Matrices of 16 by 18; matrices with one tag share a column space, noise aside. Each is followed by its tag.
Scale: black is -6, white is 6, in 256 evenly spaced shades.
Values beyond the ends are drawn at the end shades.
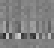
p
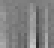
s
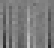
s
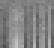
s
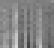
s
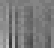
s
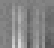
s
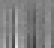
s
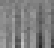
s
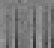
s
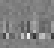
p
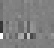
p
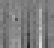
s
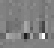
p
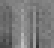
s
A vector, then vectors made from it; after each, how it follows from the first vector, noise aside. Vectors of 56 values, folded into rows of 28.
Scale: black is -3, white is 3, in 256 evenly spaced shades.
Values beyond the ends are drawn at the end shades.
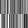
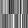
wrapped around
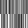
sign-scrambled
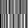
sign-scrambled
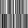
wrapped around
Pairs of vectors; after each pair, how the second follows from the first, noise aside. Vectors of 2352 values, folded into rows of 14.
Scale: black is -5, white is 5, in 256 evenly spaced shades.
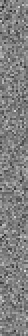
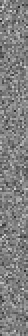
negated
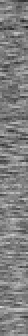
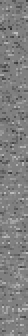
partly zeroed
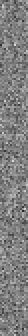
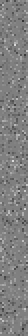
partly zeroed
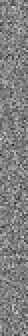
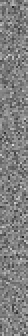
negated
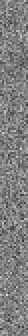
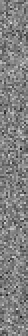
negated
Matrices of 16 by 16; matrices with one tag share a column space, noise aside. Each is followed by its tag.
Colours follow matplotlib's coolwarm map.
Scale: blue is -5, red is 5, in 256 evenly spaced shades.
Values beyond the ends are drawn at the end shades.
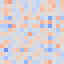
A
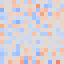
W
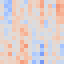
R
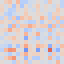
A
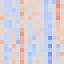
R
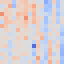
R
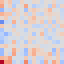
W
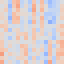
R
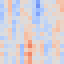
R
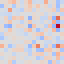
A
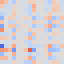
A
